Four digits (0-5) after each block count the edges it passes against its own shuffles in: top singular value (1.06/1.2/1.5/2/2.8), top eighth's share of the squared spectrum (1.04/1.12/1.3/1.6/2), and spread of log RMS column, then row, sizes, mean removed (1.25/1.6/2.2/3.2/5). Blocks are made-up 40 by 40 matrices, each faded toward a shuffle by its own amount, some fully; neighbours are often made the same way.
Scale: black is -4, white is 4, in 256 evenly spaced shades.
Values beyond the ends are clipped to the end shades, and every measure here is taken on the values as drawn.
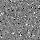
0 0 0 0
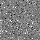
0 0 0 1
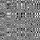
4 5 3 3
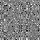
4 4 1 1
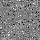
2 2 0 0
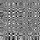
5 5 3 3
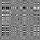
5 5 3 3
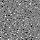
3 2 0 0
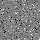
0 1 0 0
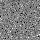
0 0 0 0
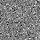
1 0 0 0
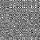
4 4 2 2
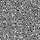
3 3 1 0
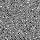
1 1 0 0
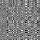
4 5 3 3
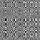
4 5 3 3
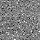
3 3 0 0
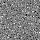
0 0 0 0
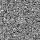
0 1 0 0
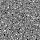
0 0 0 0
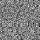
3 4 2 1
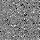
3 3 1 0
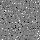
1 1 0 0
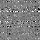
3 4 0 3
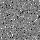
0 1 0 0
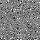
2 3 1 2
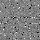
2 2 0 1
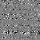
3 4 1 3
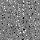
2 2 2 0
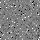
0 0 0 0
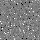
0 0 0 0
